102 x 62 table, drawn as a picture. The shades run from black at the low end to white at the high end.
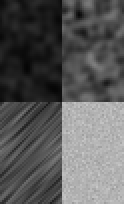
The table splits into 2 rows of 2 panels. Panel 1,1: very low, blotchy, faint in contrast. Panel 1,2: low, blotchy. Panel 2,1: low, slanting up to the right. Panel 2,2: high, fine-grained, faint in contrast.
